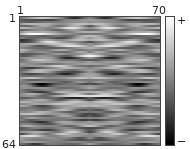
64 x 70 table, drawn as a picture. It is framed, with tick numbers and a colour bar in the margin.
Streaks run across, left to right. The ninth with the highest average is the top middle. There is no overall slope. It is mirror symmetric from left to right.
